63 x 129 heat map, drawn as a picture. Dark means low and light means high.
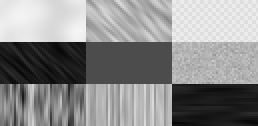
The table splits into 3 rows of 3 panels. Panel 1,1: very high, smooth, faint in contrast. Panel 1,2: high, slanting down to the right. Panel 1,3: very high, checkered, faint in contrast. Panel 2,1: very low, slanting down to the right, faint in contrast. Panel 2,2: low, flat. Panel 2,3: high, fine-grained, faint in contrast. Panel 3,1: middling, streaked downward, strong in contrast. Panel 3,2: high, streaked downward. Panel 3,3: very low, streaked across, faint in contrast.
